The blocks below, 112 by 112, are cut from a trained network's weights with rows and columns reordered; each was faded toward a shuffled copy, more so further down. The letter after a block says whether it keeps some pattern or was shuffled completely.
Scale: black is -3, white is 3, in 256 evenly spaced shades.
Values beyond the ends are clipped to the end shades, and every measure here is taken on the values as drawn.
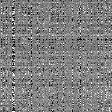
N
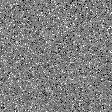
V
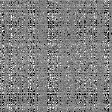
N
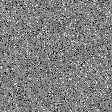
V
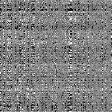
N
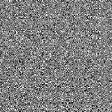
N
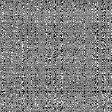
N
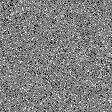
V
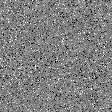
V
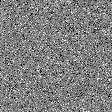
V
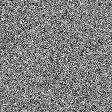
V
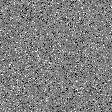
V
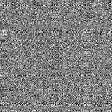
N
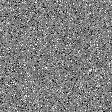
V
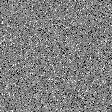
V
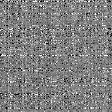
N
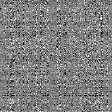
N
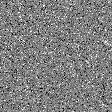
V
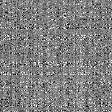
N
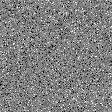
V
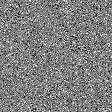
V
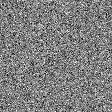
V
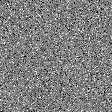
V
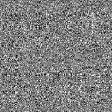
N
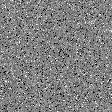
V
